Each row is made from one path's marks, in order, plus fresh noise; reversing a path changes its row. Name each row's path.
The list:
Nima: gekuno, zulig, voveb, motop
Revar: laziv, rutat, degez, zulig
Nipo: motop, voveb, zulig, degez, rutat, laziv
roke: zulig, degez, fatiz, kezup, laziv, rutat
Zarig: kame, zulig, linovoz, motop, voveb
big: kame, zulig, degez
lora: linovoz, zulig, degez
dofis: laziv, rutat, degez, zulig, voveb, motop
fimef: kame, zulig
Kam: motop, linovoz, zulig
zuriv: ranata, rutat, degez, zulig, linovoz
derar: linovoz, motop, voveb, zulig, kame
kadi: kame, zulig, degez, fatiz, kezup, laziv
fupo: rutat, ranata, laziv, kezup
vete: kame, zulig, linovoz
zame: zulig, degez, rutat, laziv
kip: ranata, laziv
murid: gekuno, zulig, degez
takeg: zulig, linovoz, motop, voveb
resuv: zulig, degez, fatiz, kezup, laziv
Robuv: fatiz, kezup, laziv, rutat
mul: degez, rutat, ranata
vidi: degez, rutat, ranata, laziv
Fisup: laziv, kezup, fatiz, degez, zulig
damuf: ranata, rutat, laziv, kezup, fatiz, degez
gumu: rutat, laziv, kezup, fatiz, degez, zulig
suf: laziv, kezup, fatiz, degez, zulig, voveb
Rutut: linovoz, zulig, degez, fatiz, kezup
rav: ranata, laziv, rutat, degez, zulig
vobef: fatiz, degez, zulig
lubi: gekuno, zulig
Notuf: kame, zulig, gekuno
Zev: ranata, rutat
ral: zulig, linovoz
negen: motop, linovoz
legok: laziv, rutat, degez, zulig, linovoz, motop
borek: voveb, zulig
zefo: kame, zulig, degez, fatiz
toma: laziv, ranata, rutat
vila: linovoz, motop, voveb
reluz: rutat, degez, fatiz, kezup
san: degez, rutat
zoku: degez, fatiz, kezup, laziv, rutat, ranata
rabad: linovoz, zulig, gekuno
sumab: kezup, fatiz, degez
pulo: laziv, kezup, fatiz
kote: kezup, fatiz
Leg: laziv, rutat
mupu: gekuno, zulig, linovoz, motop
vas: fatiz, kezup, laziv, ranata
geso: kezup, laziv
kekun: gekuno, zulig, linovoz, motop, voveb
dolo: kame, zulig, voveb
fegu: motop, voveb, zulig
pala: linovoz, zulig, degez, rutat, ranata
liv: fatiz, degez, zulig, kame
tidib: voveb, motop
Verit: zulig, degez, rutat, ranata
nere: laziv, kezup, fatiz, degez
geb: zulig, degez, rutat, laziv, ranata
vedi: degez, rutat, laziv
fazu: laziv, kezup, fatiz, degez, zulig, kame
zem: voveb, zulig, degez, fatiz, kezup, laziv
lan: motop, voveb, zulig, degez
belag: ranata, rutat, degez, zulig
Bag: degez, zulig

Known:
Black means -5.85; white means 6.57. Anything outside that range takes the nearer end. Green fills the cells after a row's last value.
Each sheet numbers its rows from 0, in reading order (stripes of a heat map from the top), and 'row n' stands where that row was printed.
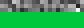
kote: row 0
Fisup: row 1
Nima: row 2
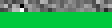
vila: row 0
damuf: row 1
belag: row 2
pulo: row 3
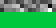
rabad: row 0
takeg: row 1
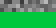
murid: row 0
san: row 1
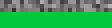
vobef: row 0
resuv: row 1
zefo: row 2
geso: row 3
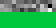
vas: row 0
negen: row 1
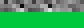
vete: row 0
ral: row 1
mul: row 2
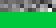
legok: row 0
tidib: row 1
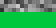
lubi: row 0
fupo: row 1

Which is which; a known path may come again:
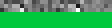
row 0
Nima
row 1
fazu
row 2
kekun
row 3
pala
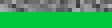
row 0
fupo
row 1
zame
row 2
lora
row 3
geso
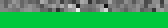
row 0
belag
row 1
roke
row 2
mupu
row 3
dolo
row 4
Revar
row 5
Bag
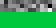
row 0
fimef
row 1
negen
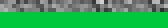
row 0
kip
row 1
zem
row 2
geb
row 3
sumab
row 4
san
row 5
nere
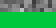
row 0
dofis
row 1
big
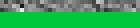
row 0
Kam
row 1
Robuv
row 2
Verit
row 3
kote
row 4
legok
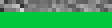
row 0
rabad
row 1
Nipo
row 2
vedi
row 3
vidi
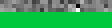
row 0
mul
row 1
zefo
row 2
Zarig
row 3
zuriv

